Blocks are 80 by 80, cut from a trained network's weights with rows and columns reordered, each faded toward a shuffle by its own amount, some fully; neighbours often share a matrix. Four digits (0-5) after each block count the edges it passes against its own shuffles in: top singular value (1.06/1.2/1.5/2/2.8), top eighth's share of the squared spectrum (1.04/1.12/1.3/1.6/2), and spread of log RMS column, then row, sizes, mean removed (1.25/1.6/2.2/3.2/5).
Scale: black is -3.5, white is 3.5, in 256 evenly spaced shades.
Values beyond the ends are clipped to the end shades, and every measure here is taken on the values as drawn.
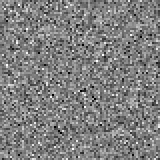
0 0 0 0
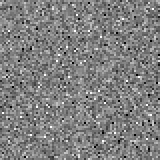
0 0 0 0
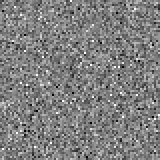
0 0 0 0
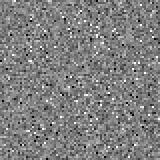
1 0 0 0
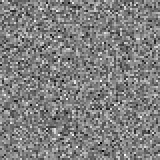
3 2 0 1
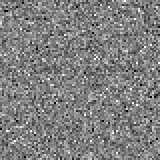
0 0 0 0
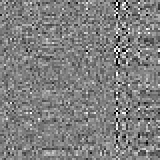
4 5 3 3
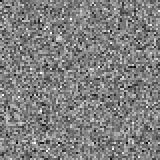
2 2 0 1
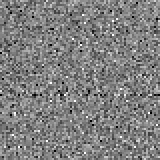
2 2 0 1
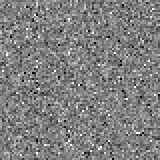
1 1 0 0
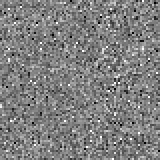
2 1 1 0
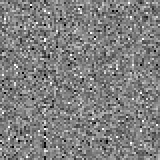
2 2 1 0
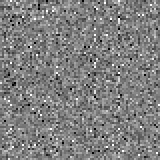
2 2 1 0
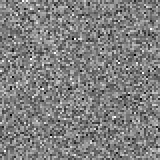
1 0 0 0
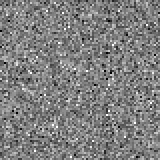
1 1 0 0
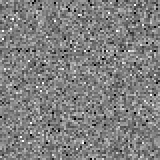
1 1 0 0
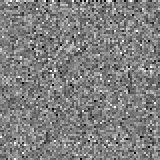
2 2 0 1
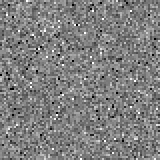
0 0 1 0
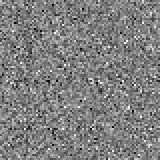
2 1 0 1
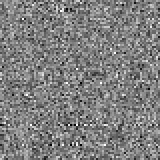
3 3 1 2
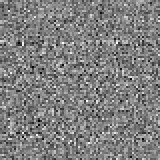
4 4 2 2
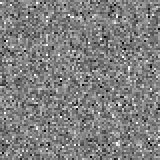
2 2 0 1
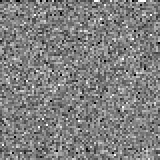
2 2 0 1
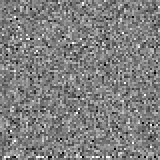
2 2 0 2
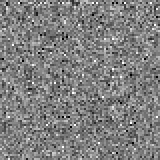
3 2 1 1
